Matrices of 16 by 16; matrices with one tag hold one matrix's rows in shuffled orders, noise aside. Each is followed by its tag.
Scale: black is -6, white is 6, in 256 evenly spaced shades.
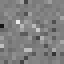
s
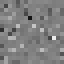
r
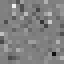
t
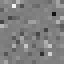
t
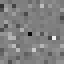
r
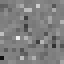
s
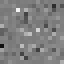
s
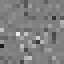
s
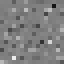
t
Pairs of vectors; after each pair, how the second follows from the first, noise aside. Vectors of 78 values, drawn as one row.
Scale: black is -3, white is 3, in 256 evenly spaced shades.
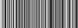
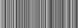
shrunk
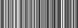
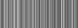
shrunk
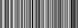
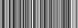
negated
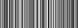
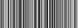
negated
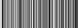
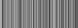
shrunk
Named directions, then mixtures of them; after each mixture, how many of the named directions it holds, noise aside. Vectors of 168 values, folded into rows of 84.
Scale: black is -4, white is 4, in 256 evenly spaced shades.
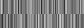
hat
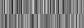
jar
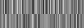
one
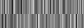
two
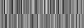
one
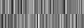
two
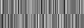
one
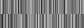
one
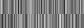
one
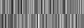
two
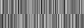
one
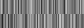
one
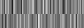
two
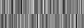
two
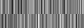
two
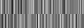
two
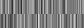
two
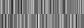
two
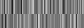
two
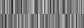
two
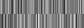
two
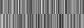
one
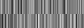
two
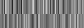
one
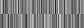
two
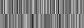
two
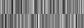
two
